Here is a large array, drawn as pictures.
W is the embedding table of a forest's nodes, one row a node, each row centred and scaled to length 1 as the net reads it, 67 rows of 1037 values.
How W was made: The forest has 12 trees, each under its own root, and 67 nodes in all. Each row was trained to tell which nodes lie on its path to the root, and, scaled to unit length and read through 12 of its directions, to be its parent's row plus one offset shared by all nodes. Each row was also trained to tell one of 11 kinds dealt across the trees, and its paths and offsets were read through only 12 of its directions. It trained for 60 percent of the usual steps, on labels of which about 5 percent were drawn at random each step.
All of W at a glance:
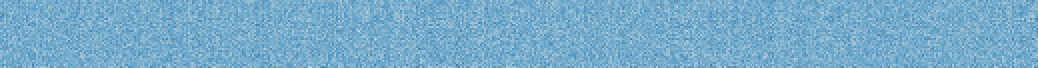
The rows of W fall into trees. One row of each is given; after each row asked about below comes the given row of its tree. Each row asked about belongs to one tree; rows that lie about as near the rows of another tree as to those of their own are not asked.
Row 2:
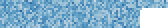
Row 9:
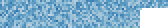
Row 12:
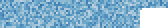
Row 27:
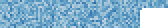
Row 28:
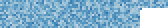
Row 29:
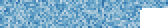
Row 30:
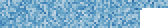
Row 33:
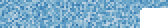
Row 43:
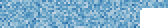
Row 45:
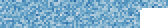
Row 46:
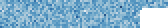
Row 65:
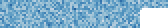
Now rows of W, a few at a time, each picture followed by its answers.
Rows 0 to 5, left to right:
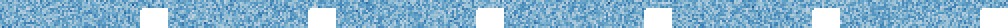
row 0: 46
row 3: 30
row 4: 28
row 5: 65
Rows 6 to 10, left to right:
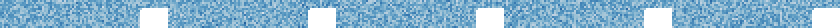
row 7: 65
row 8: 12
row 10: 12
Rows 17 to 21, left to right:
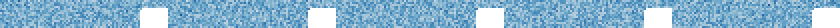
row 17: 12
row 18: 30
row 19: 30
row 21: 12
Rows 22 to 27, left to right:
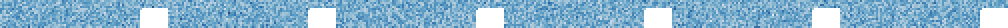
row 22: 27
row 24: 43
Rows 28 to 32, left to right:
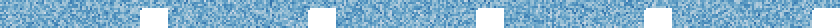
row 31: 43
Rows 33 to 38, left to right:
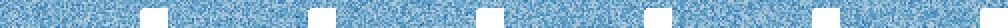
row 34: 46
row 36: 33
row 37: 9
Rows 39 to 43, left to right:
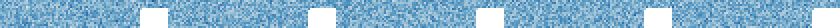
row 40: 12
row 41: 9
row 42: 33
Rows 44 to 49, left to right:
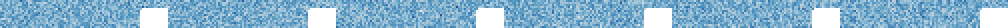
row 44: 2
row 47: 27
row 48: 43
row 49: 29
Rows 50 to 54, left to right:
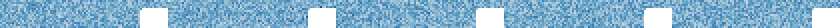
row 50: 33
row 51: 27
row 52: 2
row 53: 29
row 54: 65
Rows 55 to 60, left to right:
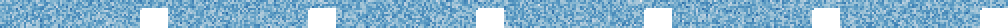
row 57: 28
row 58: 27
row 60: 28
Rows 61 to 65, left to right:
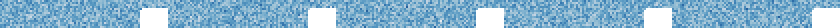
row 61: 30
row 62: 46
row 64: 33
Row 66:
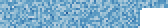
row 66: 27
